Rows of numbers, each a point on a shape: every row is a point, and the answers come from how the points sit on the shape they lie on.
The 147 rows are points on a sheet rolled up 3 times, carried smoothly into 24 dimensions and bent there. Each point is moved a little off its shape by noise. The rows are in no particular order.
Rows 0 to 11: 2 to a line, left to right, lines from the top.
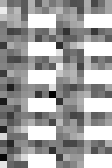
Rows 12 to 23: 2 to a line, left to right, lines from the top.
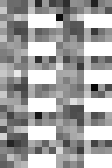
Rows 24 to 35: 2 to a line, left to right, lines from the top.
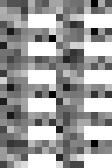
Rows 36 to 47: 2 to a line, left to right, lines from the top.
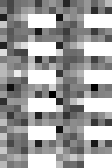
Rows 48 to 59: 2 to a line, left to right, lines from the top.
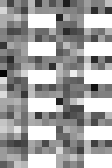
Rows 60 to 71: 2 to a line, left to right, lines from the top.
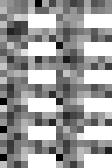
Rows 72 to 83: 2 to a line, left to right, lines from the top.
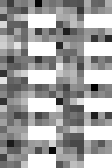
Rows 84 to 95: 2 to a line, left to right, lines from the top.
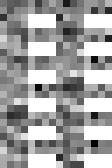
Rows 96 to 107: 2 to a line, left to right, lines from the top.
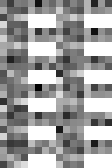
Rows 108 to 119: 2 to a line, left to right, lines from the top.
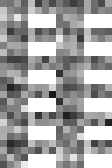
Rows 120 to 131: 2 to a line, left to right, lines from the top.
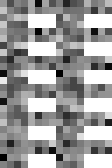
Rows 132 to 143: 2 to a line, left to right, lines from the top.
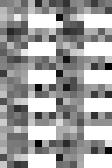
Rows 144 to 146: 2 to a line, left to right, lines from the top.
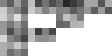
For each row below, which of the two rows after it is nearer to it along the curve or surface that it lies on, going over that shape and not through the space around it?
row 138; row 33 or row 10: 10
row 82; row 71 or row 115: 71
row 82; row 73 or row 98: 73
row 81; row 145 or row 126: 126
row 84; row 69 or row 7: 7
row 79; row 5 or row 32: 5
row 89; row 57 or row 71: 71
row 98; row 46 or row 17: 17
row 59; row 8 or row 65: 8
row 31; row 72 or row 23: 72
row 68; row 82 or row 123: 82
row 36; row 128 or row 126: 126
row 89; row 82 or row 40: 40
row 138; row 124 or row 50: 124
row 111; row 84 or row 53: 53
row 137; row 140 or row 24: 24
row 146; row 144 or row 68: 144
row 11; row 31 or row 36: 36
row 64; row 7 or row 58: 7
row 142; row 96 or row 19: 19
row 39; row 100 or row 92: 100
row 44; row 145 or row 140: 140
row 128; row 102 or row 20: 20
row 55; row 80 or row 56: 56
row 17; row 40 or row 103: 103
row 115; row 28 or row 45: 28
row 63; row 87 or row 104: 104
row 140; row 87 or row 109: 109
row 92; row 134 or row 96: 134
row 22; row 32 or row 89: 32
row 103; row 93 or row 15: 93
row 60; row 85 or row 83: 83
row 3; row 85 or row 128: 85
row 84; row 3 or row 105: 3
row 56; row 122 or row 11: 122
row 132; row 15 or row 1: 1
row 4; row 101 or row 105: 101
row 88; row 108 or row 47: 47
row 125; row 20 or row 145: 145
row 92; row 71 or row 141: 71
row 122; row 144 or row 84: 144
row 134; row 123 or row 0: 0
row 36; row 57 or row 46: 57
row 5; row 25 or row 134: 25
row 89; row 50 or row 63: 63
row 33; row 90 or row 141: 141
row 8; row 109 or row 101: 101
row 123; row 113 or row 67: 67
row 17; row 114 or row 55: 55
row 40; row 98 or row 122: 122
